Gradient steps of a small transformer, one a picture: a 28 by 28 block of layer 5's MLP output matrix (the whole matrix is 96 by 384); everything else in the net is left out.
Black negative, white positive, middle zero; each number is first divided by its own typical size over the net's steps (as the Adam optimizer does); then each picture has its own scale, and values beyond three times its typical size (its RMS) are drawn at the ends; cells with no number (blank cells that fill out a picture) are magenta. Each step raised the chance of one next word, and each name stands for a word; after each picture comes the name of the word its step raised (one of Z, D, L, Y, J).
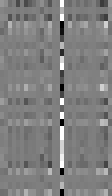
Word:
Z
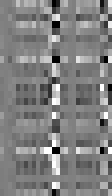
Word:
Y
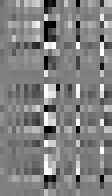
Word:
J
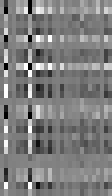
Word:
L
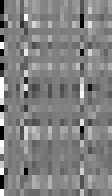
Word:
J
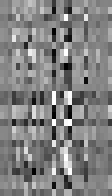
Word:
J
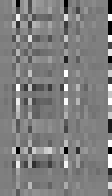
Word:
Y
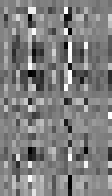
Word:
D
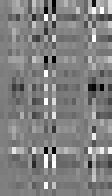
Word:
Y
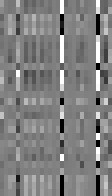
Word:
D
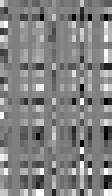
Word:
Z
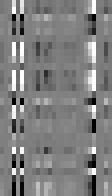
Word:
D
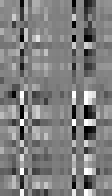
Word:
J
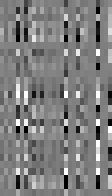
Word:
J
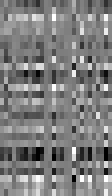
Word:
D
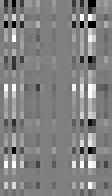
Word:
Y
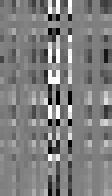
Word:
D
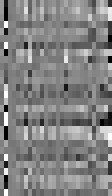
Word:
J
